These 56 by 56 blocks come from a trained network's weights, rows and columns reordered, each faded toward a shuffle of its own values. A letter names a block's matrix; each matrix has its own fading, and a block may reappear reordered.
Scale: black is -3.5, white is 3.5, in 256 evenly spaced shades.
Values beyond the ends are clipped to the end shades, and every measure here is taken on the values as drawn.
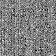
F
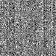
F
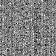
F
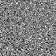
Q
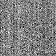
F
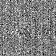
F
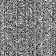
F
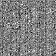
F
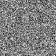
Q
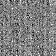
F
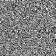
Q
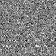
Q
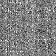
F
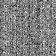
F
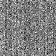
F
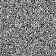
Q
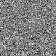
Q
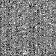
F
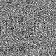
Q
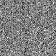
Q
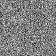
Q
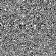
Q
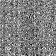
F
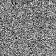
Q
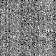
F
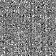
F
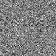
Q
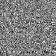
Q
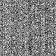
F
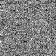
Q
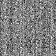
F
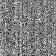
F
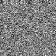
Q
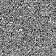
Q
